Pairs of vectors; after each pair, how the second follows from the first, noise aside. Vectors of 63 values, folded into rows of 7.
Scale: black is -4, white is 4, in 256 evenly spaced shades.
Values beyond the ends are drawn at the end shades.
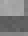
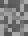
shuffled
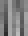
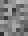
shuffled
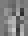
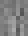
shrunk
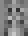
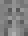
shrunk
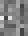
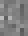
shrunk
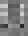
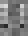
copied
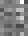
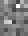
shuffled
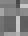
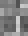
copied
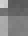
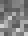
shuffled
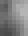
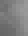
shrunk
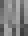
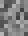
shuffled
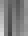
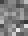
shuffled
